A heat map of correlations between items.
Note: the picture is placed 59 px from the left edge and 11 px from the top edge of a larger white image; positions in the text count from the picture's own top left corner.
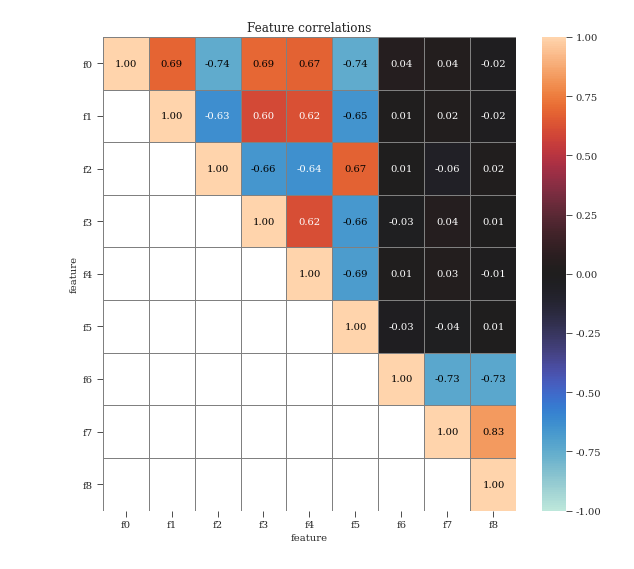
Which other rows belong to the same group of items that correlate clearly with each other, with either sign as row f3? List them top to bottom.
f0, f1, f2, f4, f5
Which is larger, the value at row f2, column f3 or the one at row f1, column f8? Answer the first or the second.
the second
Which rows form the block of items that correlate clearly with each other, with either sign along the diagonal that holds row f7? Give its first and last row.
f6 to f8
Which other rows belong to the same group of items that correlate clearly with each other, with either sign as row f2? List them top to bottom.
f0, f1, f3, f4, f5
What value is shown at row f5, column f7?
-0.04
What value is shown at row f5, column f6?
-0.03
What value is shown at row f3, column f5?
-0.66
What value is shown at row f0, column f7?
0.04
